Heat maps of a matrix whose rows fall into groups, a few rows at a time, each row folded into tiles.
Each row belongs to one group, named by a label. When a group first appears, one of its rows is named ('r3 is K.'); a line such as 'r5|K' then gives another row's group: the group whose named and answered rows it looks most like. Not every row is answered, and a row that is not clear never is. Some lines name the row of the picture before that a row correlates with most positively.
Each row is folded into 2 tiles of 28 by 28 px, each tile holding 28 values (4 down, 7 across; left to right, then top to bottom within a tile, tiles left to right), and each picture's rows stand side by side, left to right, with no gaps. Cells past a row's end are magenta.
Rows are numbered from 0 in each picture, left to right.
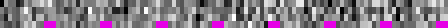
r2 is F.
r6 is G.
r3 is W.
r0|G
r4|F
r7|G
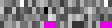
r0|G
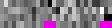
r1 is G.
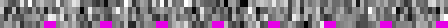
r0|G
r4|G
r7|G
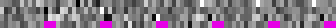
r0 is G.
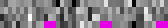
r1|G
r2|F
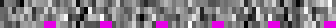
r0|G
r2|W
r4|F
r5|G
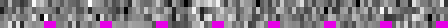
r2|F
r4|W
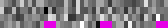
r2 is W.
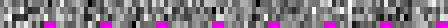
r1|W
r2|F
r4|W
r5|F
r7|G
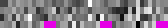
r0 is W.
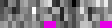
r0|F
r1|G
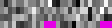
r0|F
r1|G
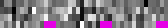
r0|F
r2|W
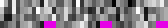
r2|G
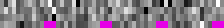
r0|F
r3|G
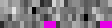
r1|W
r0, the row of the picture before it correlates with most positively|2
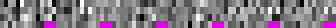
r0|F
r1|F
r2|W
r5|G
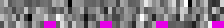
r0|W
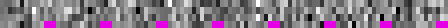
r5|W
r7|G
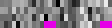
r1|G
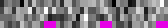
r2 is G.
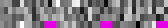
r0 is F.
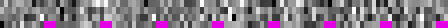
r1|G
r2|W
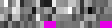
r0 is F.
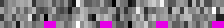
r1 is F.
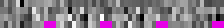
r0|F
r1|W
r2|W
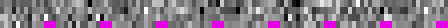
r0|W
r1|W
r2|F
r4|F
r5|G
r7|F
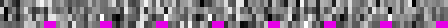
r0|G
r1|W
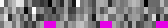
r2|W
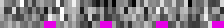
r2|G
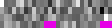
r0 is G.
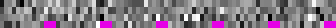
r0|G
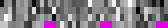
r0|W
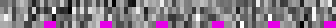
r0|W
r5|F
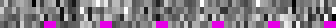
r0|W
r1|G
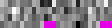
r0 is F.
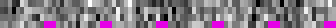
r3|G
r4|W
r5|G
